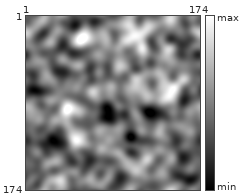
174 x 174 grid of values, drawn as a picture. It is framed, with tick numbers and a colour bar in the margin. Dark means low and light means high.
Average level on the scale: 50%. Ninth with the highest average: top middle. Grain: smooth. Lone odd cells: none. Mirror symmetry: none. Odd rows or columns: none.
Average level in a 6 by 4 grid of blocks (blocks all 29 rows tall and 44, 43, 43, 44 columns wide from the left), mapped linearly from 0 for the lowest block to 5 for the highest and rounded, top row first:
2352 / 1232 / 1344 / 3212 / 0321 / 3221
